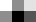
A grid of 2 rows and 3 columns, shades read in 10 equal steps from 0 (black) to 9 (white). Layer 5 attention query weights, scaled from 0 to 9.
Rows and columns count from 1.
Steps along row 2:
down up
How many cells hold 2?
0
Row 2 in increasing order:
0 3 5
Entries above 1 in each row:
3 2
